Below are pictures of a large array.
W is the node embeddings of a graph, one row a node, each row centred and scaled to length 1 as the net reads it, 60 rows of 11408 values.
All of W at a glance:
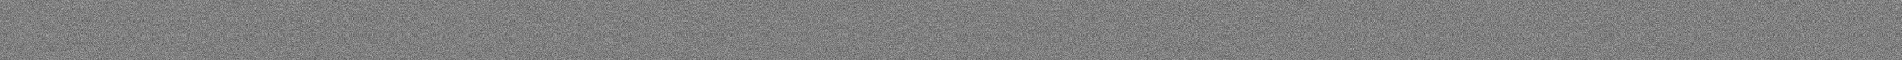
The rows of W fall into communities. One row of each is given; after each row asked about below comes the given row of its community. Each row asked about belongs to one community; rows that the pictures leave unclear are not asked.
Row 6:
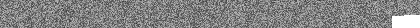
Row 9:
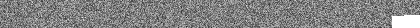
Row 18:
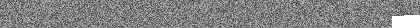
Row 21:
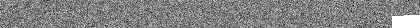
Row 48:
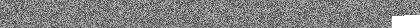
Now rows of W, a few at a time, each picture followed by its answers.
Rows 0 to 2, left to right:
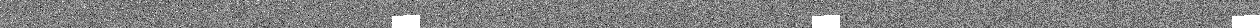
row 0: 48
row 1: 9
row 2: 6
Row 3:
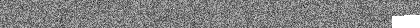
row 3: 6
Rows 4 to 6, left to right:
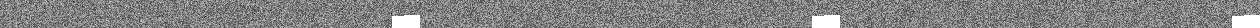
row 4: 18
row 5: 9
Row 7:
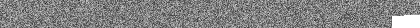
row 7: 18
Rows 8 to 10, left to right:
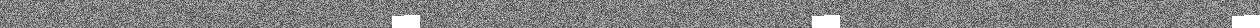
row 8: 9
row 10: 6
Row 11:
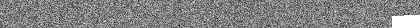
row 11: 21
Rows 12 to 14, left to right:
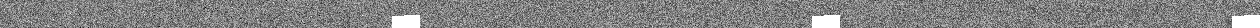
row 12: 48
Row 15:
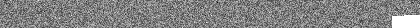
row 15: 6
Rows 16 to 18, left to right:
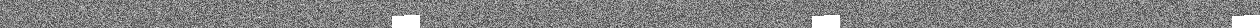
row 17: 18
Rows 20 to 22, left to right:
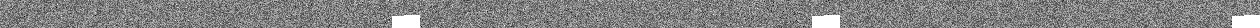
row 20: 21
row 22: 6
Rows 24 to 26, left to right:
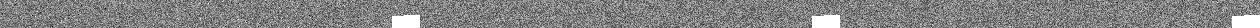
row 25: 9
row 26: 6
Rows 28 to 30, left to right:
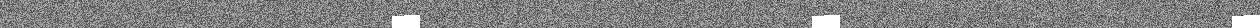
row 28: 9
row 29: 21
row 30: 18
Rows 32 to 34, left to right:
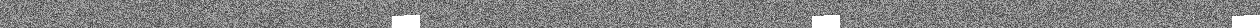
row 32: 48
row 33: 18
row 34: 18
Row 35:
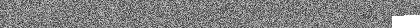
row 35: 18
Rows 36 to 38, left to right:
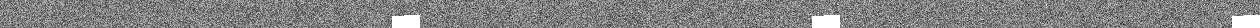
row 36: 18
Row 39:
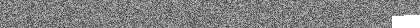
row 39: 6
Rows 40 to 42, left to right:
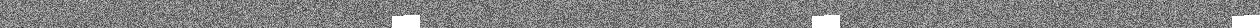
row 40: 18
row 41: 6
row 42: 21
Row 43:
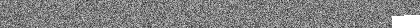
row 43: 9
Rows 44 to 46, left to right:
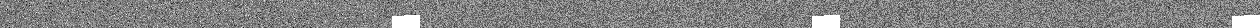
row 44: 48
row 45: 18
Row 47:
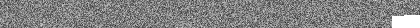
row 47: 9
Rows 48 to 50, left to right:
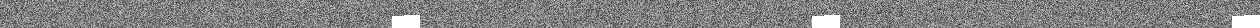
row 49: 6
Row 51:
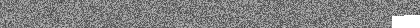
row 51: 9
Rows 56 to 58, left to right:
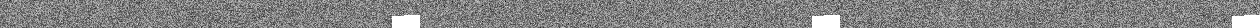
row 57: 18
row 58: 6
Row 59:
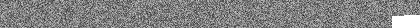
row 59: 6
